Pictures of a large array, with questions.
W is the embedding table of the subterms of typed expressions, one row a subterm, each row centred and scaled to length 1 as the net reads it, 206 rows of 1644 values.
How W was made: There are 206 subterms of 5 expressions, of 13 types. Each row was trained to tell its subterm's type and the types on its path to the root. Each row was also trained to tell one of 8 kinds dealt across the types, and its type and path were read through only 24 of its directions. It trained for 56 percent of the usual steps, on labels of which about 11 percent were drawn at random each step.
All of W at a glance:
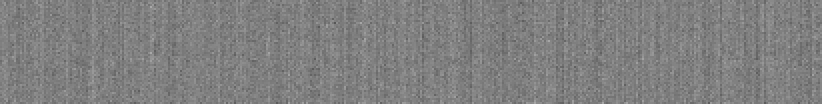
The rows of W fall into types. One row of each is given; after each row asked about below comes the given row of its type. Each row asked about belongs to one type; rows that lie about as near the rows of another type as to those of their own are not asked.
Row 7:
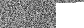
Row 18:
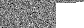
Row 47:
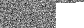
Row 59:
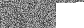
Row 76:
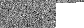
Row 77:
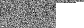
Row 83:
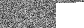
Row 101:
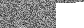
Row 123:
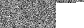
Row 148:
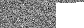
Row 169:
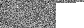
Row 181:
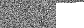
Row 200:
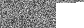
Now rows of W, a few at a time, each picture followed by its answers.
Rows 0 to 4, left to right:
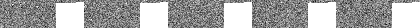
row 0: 101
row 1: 83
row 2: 83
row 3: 148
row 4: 77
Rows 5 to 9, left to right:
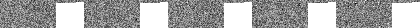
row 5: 7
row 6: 200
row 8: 148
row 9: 47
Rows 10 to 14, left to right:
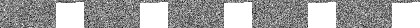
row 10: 123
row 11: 47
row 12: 83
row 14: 7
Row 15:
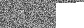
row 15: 148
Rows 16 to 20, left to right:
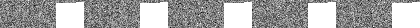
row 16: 200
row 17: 18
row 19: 83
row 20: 200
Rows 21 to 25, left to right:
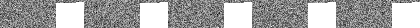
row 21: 83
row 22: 47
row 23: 148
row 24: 47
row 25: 148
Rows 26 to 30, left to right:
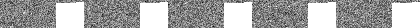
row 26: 200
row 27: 7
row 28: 200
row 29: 83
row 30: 123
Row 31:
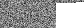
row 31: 59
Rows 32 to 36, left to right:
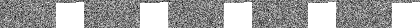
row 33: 47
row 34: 181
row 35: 59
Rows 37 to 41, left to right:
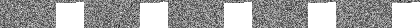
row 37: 18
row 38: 181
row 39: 18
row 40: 7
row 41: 7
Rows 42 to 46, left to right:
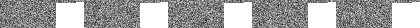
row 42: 148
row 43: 200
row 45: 101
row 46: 200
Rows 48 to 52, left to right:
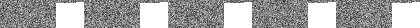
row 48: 7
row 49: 101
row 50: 181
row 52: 18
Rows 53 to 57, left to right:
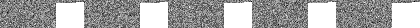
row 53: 59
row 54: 7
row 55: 148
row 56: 123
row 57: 123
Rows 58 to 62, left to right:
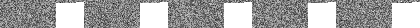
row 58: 101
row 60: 169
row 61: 123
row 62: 47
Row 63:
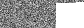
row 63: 123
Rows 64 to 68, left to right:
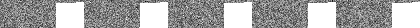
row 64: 18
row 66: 101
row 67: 83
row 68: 148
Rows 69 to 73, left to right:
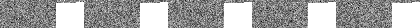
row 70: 169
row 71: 77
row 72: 59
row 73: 18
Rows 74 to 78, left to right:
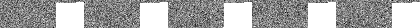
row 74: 7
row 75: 181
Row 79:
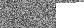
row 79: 101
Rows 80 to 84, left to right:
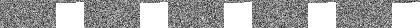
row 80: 83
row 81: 148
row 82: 83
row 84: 181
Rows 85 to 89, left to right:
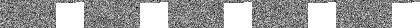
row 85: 101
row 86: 59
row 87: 123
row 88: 83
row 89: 59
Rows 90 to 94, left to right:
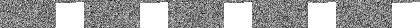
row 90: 123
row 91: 59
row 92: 59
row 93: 7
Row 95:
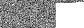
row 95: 123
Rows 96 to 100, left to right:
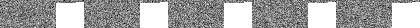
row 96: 83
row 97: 200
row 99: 123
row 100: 59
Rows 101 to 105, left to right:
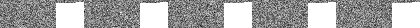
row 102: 181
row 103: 47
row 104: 59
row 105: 7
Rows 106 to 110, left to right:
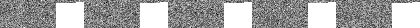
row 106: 77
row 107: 123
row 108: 76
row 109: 59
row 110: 101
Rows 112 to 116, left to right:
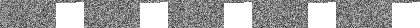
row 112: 181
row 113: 18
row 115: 7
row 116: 200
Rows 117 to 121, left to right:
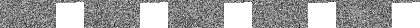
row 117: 7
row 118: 47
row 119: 59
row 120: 169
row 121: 169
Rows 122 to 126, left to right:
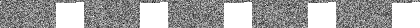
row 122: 18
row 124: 181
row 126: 7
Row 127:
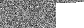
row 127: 59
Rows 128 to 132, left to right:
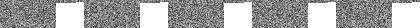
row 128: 123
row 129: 76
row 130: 101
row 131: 181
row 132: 83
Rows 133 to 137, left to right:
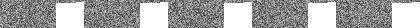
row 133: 200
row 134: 169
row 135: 77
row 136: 148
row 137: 200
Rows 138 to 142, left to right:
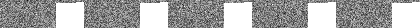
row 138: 59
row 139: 148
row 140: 47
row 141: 123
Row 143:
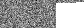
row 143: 169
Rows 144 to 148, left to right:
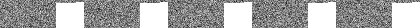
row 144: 7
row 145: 181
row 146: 148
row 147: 83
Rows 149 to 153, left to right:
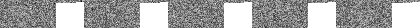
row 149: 169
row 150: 200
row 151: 123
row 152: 123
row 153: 148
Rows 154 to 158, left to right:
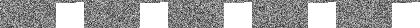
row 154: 7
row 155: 76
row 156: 18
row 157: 200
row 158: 123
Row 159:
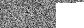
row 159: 169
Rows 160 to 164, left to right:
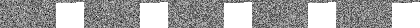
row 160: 169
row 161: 101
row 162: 181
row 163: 18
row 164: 59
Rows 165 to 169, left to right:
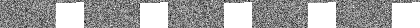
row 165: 181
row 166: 101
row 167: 169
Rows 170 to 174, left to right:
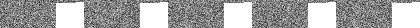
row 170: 47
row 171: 123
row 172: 101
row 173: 181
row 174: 7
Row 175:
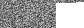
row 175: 200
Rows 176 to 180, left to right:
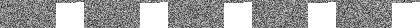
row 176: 47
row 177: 47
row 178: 83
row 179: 148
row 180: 148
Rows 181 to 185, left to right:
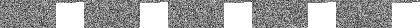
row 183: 181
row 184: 123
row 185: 200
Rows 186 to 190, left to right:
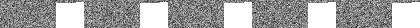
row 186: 7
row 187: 181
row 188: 18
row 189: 59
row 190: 148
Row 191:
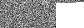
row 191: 47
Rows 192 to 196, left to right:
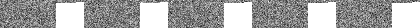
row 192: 83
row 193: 7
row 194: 59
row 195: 200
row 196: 169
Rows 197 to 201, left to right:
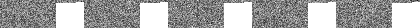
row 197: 101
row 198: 181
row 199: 76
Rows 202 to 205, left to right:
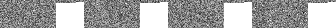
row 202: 101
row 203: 169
